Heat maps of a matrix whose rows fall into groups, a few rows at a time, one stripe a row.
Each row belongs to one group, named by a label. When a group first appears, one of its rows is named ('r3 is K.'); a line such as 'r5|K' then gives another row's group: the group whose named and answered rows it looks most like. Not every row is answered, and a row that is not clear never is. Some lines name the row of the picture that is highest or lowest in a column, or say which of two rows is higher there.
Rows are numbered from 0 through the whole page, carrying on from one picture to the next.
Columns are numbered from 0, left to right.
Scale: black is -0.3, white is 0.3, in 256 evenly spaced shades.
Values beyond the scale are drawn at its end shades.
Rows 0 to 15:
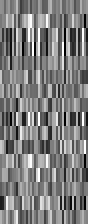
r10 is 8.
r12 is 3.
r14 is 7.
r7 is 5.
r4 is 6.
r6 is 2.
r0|2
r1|7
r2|6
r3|6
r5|3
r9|5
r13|5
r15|2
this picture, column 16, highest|3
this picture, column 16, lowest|10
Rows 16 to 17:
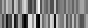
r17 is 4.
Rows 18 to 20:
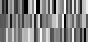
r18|4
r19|6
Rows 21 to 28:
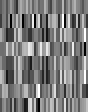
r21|5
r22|6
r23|8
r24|7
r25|8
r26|8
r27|3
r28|4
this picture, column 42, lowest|24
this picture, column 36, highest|24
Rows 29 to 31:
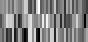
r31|4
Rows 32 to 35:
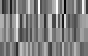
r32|6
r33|2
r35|5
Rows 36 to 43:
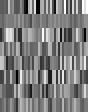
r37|8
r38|7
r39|2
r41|5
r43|5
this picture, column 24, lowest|41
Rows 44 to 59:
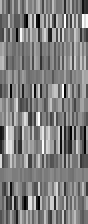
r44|3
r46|5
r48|8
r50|6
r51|2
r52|3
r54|7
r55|3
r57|6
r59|5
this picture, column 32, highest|45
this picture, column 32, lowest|50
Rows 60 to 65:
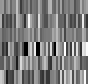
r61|6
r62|6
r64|5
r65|8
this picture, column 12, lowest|63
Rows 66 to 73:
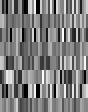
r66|4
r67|8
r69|2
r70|8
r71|7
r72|4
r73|2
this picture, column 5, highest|71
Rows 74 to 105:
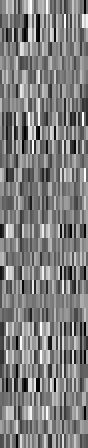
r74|7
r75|4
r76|4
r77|5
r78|2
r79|3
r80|5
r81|3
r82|6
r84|6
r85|5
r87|2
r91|2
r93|7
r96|8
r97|7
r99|7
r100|5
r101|4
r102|6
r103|7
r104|2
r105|5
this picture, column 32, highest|75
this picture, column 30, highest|86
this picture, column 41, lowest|81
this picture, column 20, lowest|92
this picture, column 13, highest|81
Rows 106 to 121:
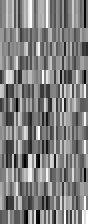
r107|7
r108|2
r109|3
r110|2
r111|7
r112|8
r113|5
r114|8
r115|3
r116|8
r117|4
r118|7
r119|2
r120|8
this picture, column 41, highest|121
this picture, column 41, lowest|109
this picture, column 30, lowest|111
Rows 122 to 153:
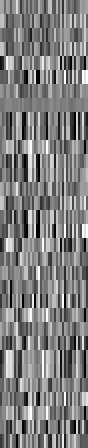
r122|2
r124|8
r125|8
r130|6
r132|7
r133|4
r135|2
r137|4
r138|4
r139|7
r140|5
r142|6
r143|6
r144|7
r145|2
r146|6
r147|7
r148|7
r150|4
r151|7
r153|5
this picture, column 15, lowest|124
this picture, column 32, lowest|143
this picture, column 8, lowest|153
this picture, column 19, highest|141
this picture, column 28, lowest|153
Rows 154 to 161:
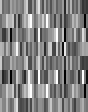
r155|7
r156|6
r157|2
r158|3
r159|6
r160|7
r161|2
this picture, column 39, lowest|159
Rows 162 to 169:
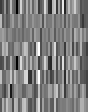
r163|3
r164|8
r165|3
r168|6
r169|3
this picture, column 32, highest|164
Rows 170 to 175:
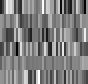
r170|7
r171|2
